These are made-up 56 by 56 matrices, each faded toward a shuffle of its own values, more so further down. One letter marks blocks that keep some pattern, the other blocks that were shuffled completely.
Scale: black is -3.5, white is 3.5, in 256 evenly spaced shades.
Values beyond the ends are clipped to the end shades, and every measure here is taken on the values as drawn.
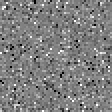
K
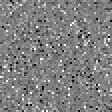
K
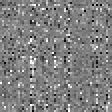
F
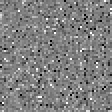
K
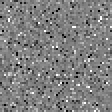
K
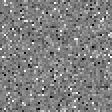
K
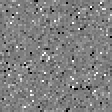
K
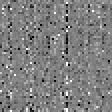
F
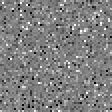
K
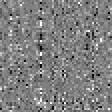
F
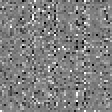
F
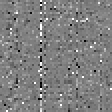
F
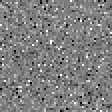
K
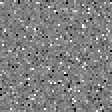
K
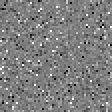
K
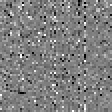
F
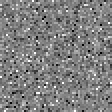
K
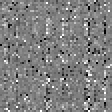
F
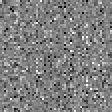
F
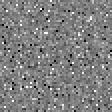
K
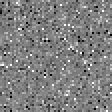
K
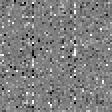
F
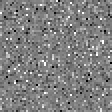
K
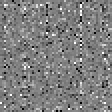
F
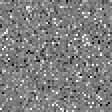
K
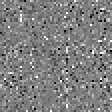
F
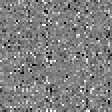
F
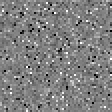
K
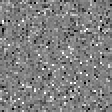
K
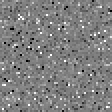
K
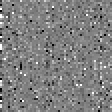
F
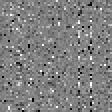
F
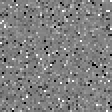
K
